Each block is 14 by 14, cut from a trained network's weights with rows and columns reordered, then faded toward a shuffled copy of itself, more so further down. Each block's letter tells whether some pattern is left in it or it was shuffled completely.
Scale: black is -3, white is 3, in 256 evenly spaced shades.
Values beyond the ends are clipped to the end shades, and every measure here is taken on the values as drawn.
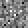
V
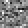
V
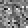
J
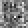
J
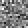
V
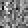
J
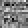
J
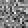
V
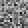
V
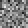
V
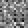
J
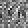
J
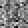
J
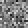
V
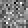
V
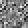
V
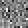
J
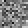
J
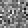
V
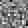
V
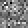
V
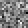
V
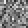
V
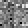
J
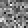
V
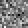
V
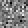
V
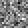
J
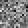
V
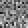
V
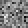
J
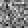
V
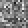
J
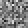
V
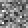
V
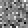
V
